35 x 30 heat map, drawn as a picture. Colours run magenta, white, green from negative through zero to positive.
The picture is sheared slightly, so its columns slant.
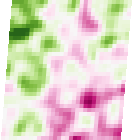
Average level on the scale: 50%. Mirror symmetry: none. Grain: blotchy. Ninth with the highest average: top left. Odd rows or columns: none. Lone odd cells: none. Slope: up to the top left.
